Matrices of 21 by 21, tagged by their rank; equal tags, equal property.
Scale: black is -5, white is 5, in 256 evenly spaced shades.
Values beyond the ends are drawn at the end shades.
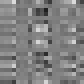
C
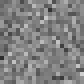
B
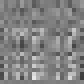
C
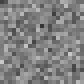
B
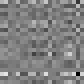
C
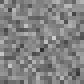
B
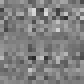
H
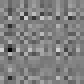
C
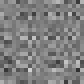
H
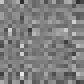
H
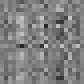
H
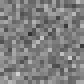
B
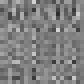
H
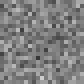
B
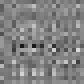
H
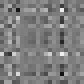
C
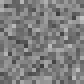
B
